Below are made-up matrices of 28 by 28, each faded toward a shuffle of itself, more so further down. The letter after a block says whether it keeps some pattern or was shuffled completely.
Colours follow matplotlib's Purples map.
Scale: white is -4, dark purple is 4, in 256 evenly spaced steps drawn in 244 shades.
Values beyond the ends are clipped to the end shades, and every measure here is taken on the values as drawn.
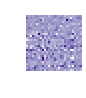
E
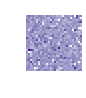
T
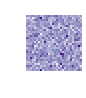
T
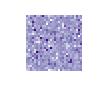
T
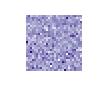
T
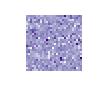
T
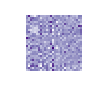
E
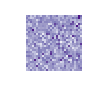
T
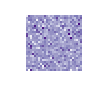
T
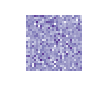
T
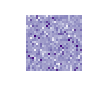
T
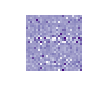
E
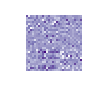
E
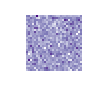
T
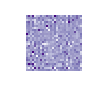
E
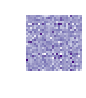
E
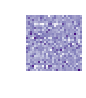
E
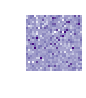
T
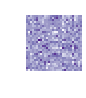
E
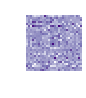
E
